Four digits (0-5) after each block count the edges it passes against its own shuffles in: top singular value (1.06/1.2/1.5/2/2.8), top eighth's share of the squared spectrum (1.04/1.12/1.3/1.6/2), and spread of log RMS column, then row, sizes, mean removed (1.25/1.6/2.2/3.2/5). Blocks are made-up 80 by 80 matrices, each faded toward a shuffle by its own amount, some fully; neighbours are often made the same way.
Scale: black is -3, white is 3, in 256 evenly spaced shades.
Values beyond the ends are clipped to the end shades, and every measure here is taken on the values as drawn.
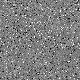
2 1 0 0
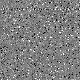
3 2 1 1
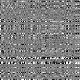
5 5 3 4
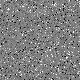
0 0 0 0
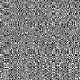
5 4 3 3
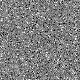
0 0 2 0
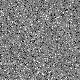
0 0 0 0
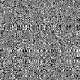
4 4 2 3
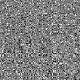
4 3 2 2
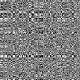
5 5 3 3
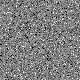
1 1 0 0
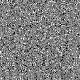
3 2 0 1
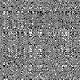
4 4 2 2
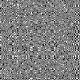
5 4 3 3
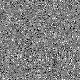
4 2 1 1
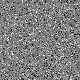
2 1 0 0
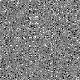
4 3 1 1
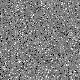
3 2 1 0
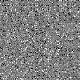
3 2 1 1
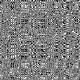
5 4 3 2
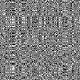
5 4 3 3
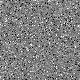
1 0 0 0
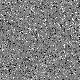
2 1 0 0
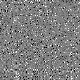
4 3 1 1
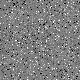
0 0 0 0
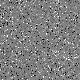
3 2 0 0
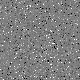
1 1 0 0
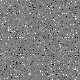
2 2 1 1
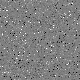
0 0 0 0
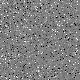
0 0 0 0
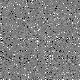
2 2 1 2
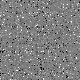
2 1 0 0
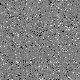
2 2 1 1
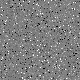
0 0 0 0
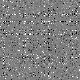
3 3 2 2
